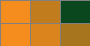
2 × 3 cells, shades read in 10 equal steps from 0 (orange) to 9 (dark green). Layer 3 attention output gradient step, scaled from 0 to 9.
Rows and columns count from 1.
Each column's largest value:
0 2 9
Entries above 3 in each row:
1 0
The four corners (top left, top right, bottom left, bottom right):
0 9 0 3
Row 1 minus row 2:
0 1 6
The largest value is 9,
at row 1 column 3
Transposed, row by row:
0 0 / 2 1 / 9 3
